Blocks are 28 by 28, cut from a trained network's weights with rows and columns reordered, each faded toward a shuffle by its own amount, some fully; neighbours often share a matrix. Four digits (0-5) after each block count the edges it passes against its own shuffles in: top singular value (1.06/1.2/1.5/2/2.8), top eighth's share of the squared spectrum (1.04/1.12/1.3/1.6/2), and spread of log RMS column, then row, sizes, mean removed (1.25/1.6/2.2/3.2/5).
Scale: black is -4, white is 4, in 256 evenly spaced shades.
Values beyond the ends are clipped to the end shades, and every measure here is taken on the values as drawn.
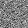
0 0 0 0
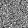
0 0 0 0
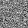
1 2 0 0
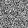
1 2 0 0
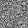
2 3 1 1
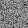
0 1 0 0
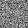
0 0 0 0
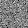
0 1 0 0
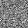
1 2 0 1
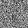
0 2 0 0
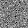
0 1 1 0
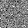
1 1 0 0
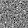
0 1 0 1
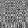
4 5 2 2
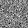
0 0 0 0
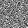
0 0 0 0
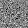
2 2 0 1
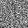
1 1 0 0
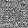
3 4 2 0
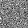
0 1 0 1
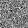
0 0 0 0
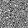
0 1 0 0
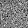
1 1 0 0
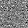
2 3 1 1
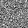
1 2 0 0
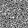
1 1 0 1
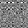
4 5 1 2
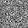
2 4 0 1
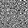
2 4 2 2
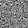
1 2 0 1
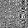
3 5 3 1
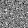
2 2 0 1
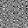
3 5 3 2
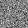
0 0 0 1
